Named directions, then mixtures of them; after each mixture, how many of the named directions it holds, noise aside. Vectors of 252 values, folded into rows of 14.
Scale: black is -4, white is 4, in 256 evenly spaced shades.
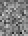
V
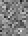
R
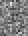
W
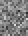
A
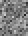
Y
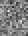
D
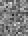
two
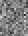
three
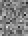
three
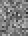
two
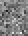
one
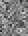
one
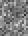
three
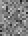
two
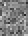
three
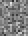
one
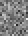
two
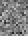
one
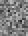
one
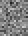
three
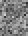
one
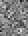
one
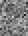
one
